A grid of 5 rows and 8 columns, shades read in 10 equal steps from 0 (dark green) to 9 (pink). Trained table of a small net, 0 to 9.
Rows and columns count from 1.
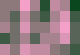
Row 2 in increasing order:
2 2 3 4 5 6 7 8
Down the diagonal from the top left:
5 3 8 3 7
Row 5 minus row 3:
1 1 0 2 2 -2 -5 -1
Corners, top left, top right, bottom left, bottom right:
5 0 7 2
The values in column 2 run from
3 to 5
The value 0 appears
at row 1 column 8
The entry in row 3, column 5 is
5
